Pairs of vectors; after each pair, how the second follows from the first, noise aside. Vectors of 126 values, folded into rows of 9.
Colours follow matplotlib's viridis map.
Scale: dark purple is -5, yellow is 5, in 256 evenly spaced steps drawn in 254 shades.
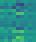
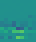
partly zeroed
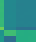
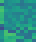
sign-scrambled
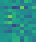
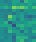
sign-scrambled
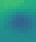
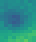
reversed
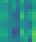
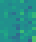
partly zeroed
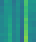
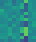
sign-scrambled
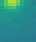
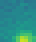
reversed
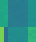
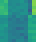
reversed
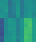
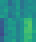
copied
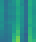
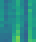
copied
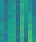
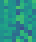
sign-scrambled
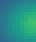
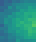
copied
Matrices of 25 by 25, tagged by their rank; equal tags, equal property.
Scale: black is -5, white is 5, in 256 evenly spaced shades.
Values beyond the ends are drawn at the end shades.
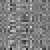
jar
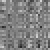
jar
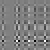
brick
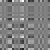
brick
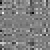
jar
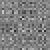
jar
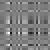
brick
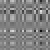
brick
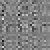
jar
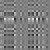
brick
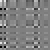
brick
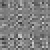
jar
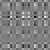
brick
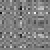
jar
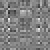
jar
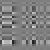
brick
